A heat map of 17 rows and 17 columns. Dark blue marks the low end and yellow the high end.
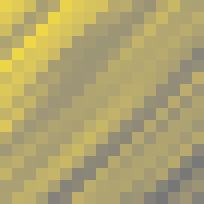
The grain runs diagonally up to the right. The field climbs toward the top left. The ninth with the highest average is the top left. Overall the values sit about 70% of the way up the scale. The ninth with the lowest average is the bottom right. No single row or column stands out from its neighbours.
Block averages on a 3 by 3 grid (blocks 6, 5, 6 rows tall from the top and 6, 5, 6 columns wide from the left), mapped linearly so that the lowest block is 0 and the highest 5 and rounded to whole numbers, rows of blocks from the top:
522 | 321 | 210
